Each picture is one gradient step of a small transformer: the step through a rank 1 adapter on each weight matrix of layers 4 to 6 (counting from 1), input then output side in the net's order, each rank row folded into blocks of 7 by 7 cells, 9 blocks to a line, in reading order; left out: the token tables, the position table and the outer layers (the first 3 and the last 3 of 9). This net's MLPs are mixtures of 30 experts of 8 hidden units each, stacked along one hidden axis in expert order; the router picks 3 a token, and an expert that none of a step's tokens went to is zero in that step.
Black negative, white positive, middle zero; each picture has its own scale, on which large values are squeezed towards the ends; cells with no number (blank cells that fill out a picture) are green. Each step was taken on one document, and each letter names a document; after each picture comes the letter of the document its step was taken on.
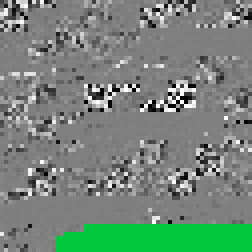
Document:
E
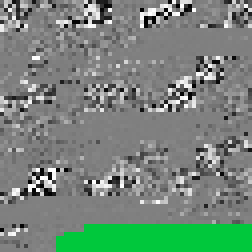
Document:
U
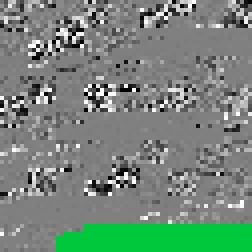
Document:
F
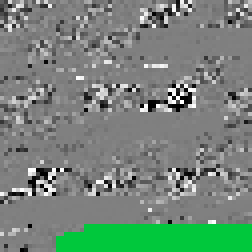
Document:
E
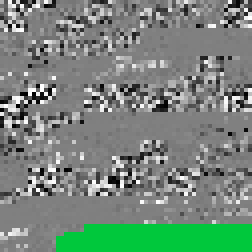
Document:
U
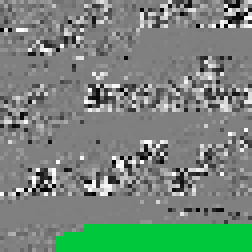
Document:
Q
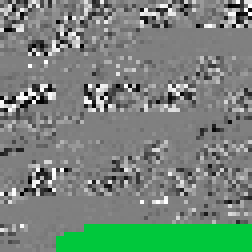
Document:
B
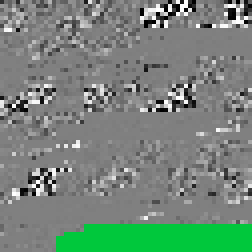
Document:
F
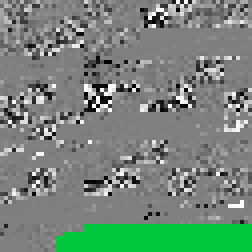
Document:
F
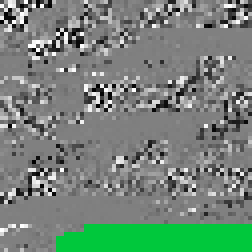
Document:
B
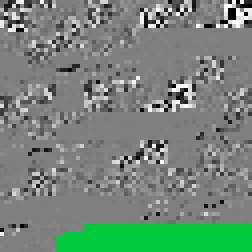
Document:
B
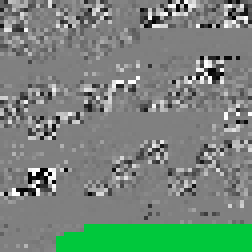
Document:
F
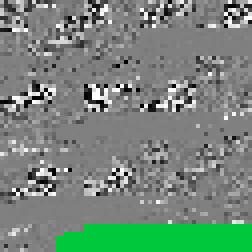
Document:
U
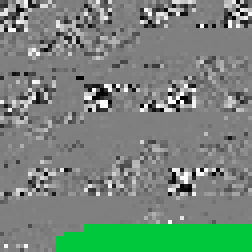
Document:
E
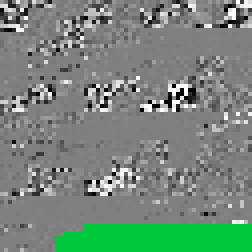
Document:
B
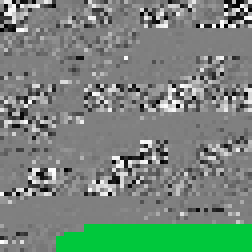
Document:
Q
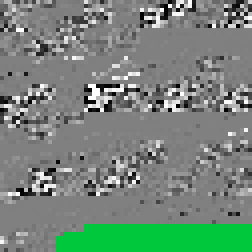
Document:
Q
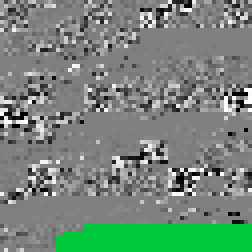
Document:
Q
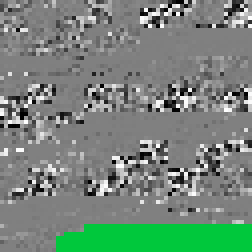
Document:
Q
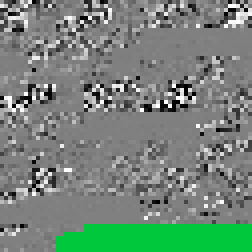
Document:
B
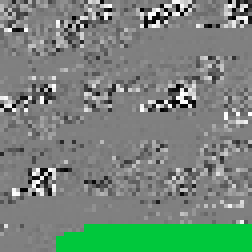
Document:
F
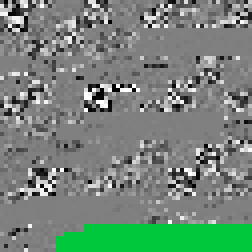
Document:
E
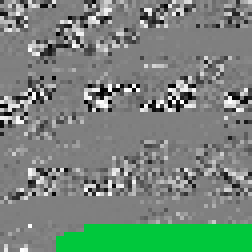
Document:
E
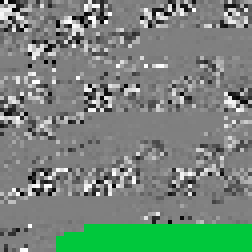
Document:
E
